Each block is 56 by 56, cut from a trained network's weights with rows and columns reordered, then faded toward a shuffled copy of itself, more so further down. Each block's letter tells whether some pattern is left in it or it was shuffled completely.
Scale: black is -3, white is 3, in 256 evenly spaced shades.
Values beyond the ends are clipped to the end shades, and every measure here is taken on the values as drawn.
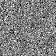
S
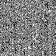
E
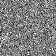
S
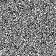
S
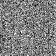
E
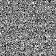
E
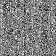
E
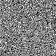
S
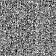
E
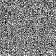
E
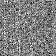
E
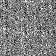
E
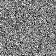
E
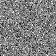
S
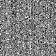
E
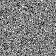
S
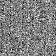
E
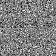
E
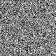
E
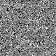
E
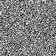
S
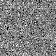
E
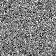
S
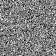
S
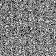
E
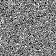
S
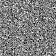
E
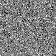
S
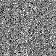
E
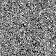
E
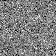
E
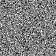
S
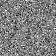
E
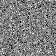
S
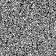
S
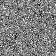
S
